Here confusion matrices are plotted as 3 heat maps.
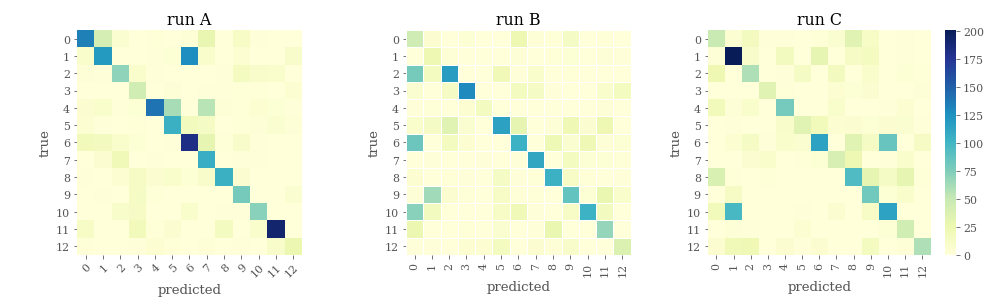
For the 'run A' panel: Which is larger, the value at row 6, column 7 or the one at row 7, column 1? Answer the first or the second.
the first
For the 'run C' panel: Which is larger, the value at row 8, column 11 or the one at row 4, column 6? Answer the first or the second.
the first
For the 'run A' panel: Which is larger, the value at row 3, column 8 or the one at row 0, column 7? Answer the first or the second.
the second
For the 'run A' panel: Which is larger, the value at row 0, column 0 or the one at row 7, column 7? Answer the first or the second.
the first
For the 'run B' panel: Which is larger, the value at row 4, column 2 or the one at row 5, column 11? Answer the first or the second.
the second
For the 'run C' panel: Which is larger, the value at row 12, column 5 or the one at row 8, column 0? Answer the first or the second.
the second
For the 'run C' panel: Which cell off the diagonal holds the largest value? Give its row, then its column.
10, 1
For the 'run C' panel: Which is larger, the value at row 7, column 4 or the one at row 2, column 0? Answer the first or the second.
the second
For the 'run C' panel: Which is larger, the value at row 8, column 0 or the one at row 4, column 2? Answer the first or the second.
the first
